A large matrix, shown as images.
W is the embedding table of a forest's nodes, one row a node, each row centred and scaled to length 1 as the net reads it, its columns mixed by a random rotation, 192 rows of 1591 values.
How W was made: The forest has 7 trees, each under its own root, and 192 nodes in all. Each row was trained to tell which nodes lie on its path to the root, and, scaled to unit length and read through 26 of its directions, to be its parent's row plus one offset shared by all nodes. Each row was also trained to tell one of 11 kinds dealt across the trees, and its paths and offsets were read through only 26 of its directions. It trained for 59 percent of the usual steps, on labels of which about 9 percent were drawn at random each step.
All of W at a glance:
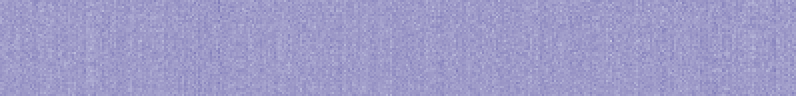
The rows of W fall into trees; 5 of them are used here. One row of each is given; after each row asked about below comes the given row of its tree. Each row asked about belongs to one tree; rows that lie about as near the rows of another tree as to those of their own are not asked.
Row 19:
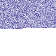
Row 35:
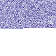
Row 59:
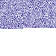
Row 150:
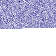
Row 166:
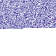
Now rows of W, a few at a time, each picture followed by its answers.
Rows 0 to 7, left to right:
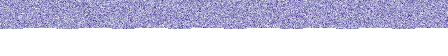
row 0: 19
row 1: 35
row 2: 166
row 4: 166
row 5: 19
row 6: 166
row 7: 19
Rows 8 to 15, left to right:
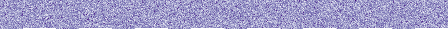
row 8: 150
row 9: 19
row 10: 166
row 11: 166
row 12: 19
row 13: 35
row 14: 19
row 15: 19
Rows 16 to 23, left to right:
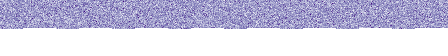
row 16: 19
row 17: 35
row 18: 35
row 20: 19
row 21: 19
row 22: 150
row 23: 19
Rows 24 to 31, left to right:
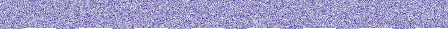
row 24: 166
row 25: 150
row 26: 166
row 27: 35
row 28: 19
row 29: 166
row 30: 166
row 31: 59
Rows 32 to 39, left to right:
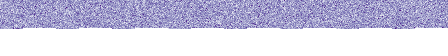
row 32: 150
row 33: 150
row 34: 150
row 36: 150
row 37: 150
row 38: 35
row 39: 59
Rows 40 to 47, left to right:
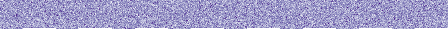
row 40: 19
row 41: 166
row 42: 19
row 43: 166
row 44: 150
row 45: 19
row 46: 150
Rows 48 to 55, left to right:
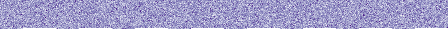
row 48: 150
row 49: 35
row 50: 35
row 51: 35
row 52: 150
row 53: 35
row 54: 35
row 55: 35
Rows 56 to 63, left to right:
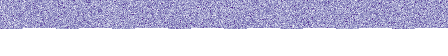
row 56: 150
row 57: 166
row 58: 150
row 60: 166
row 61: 19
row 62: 150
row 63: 166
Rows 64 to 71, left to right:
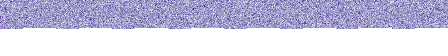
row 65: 35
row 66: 166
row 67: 59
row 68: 59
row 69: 19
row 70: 166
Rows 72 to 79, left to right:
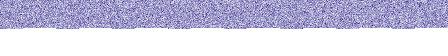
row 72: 166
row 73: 19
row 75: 166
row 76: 166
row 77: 19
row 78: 59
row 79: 150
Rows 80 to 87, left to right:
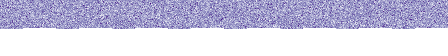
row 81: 150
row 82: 59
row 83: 166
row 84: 166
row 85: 59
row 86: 150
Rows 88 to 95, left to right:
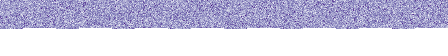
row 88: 19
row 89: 150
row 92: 59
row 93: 59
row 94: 166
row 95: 166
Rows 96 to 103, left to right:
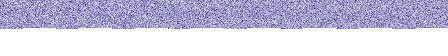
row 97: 166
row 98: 166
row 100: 35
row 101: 166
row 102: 19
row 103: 19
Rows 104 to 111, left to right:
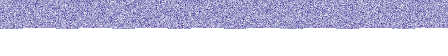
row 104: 150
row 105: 166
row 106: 35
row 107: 166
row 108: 166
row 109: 35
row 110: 19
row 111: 35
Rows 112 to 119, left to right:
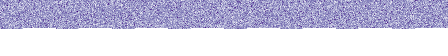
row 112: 19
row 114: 166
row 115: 166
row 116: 150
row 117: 166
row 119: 35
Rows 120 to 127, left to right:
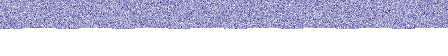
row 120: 166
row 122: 150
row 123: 150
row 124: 35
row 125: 59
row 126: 35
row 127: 150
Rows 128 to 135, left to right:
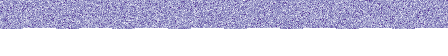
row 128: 59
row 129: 19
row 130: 150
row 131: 150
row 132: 150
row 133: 59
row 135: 35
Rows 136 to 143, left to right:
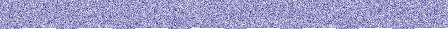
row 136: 166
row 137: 19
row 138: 19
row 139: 59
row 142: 166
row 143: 166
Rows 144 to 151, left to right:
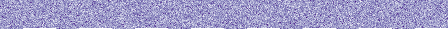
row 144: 166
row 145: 59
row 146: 35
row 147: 150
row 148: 59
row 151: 166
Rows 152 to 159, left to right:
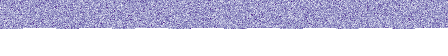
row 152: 150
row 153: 19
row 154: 166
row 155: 35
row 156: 19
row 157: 35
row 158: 166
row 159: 19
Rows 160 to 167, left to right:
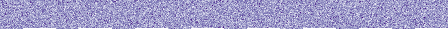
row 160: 166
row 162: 19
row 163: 59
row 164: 150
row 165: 150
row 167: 19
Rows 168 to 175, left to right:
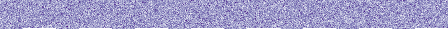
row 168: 166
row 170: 166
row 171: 35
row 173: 150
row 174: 35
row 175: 35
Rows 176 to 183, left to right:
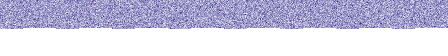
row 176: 35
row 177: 150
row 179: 59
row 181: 150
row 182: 19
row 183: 166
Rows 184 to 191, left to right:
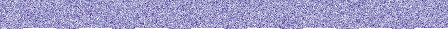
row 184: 35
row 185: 150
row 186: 150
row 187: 19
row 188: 59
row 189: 59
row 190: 35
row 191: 166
